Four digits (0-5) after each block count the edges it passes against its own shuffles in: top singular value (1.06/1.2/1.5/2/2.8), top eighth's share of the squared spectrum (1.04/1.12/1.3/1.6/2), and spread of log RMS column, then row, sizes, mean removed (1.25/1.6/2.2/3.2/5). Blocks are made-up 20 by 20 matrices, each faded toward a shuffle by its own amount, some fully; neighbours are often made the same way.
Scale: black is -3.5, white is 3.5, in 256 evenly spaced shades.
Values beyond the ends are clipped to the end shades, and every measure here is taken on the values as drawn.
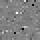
0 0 0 0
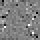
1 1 1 0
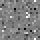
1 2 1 0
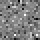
1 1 0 0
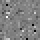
1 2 0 0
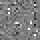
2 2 1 0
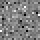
0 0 0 0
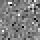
0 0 0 0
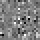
1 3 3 1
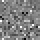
0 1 0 0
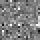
2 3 1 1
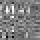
3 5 2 2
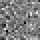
2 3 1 0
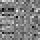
3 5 2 2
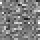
2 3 0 1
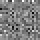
3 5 1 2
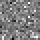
1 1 0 0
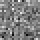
2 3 0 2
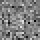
2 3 0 1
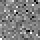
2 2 0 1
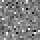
0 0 0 0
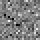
0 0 0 0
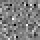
2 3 0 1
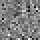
1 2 0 0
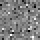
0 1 0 0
